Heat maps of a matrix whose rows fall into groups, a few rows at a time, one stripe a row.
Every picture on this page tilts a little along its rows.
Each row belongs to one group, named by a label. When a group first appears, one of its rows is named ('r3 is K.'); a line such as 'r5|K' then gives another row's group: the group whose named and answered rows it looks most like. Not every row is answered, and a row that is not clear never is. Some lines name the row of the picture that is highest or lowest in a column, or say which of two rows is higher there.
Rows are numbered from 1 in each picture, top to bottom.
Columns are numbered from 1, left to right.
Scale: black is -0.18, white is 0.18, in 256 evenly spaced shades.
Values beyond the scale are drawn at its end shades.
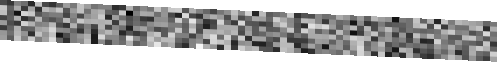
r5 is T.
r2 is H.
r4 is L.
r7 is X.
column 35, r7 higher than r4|Yes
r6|X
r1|L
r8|X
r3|T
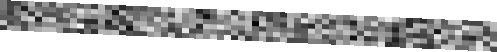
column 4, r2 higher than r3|No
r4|T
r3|L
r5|H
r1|T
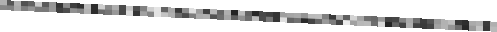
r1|X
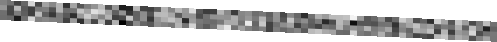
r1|T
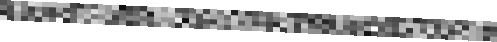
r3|L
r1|X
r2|L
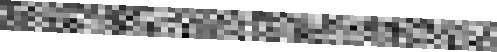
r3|H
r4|L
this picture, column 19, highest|4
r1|T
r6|L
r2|X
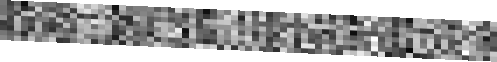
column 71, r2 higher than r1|No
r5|L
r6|L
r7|H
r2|L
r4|L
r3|T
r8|X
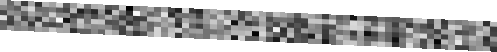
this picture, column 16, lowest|2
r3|X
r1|H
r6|X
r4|H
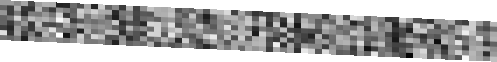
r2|L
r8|H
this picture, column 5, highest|4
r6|X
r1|X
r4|X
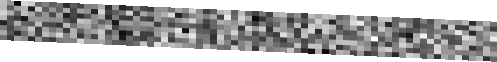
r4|H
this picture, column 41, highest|5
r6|T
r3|T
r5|L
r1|T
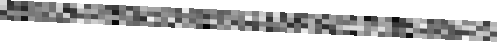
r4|H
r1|H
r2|H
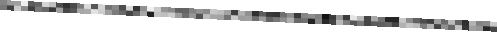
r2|L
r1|X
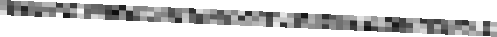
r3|H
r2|H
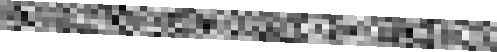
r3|H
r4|H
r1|X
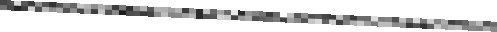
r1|L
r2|T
